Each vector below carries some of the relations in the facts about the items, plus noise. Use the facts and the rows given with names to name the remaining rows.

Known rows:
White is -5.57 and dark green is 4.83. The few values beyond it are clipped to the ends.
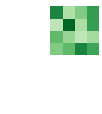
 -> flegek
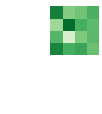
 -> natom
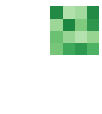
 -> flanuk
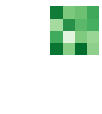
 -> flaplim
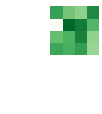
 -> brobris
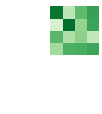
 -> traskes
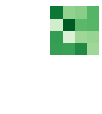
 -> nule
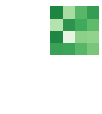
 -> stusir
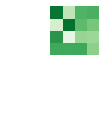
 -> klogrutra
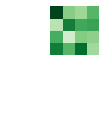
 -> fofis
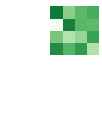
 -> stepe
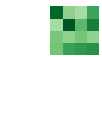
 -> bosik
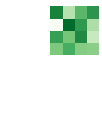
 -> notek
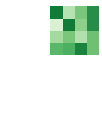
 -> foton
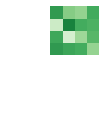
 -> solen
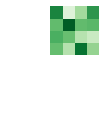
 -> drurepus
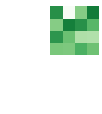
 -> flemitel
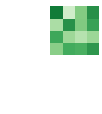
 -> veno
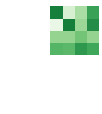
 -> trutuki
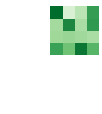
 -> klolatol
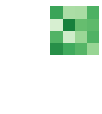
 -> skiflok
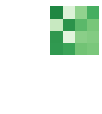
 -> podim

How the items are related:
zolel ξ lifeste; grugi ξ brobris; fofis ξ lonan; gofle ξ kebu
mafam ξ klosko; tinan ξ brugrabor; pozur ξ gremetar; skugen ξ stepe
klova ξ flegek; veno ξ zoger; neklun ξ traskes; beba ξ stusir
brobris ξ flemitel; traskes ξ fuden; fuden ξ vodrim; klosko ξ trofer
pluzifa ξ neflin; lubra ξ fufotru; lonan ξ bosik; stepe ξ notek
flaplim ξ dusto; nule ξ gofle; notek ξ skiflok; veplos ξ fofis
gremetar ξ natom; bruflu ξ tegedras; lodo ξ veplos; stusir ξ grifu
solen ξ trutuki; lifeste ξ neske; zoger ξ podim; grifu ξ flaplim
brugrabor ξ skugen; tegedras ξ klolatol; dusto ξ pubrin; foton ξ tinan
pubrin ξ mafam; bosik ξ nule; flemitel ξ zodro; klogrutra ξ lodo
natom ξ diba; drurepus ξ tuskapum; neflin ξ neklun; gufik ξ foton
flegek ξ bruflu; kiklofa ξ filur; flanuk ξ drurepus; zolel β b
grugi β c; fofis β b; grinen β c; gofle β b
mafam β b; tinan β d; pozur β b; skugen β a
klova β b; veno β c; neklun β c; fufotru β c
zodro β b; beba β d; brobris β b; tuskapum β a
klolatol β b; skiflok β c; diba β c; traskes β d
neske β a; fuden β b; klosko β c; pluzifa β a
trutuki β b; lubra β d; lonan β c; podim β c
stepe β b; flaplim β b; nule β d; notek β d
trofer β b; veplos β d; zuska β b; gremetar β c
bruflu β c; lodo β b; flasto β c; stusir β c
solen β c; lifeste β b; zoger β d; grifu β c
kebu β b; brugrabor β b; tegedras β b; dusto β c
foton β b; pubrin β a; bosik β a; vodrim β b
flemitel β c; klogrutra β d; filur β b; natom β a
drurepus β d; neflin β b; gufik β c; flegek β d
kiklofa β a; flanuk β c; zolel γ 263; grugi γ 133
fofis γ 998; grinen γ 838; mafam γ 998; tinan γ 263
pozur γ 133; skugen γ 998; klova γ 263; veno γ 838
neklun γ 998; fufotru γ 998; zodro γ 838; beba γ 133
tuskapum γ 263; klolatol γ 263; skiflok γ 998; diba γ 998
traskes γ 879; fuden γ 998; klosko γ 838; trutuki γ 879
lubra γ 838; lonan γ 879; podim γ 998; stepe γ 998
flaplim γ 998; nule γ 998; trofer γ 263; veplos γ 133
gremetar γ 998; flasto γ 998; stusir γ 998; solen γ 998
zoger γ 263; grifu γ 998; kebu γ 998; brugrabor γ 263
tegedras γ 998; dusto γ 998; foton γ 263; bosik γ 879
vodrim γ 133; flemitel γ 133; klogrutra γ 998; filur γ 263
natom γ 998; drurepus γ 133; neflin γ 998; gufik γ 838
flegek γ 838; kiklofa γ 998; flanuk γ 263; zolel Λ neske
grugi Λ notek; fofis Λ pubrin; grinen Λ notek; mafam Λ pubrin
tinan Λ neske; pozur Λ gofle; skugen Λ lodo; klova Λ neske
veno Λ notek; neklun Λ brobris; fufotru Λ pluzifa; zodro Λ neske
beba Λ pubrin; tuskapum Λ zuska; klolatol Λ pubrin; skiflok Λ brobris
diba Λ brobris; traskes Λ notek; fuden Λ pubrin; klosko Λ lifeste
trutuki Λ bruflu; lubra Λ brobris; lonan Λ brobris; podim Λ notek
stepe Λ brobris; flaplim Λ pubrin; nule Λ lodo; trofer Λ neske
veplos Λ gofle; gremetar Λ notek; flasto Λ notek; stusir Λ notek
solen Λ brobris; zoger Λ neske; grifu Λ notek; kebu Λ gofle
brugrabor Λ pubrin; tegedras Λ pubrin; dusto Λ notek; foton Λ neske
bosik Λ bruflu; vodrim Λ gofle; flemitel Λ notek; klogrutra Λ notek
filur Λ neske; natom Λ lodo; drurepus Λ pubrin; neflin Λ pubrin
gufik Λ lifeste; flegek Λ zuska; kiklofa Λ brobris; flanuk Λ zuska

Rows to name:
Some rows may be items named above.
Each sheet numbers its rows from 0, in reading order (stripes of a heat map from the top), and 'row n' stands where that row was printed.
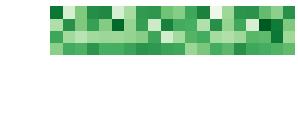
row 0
veno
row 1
tuskapum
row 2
neklun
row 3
grinen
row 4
pluzifa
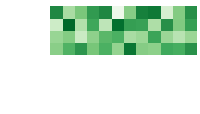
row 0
tinan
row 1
pozur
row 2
veno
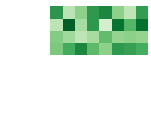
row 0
zoger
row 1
lonan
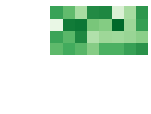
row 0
bruflu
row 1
tuskapum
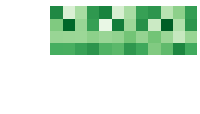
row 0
tuskapum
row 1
trutuki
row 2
lubra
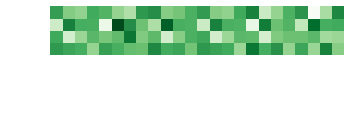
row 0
solen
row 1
neske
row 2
kiklofa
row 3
solen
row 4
kebu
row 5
vodrim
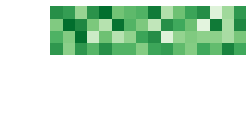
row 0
pubrin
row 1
skugen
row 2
gremetar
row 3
zodro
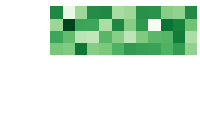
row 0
veplos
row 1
gufik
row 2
lifeste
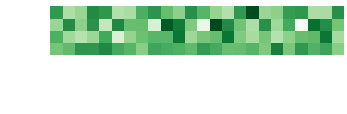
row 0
klosko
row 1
fufotru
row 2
pluzifa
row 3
neske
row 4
brugrabor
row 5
zuska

